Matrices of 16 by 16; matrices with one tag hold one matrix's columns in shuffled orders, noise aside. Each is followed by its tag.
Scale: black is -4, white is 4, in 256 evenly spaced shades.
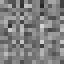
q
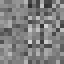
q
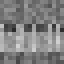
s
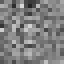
q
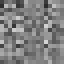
q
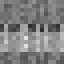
s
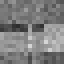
s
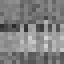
s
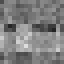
s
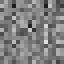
q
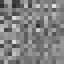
q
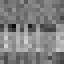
s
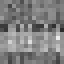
s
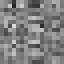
q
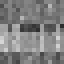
s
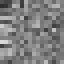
q
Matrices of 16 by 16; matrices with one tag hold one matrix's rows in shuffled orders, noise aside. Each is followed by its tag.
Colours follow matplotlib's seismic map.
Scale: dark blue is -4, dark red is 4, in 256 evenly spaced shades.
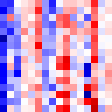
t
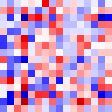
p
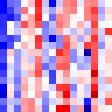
t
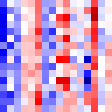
t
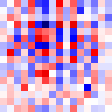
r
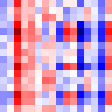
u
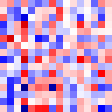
p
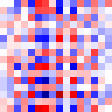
r
